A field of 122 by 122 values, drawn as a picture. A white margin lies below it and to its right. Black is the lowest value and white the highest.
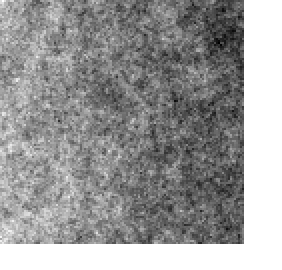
The values follow a bell shape. The field climbs toward the left. No regular stripes run through it. The texture is blotchy. No row or column stands out.
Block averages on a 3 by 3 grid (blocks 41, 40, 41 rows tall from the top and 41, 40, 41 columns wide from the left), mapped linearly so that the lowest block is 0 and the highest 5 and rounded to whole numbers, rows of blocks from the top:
4 2 0 / 4 2 0 / 5 2 0
